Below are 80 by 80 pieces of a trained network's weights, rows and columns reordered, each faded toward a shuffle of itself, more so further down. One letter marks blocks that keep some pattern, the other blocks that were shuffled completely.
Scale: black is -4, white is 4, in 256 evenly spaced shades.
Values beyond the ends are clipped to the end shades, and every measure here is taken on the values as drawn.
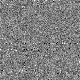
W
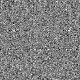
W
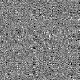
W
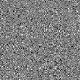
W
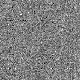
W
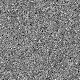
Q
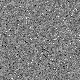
Q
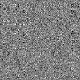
W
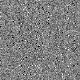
W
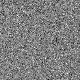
Q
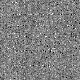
W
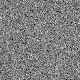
Q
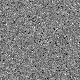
Q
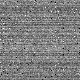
W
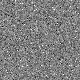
Q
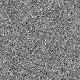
Q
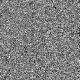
W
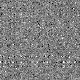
W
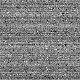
W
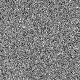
Q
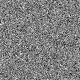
Q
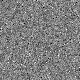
Q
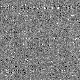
W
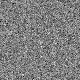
Q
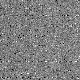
W
